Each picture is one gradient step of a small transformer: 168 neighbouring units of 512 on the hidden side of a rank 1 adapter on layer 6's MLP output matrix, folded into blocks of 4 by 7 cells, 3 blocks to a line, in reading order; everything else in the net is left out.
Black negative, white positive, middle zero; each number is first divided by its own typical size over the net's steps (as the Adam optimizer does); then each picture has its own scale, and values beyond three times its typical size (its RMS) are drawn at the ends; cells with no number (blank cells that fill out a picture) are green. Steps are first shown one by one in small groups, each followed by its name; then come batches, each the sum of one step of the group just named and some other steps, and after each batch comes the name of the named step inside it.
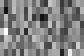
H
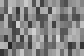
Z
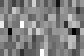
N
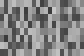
Z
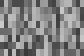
N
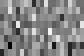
Z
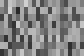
Z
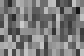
N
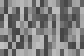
Z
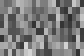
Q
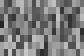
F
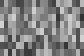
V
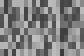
F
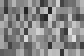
V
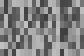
Q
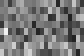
Q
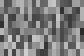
F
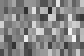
V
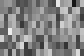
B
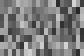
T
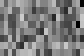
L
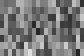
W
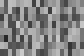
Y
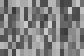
T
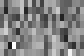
L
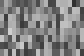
B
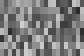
T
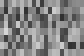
Y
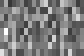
L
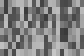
W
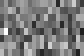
T
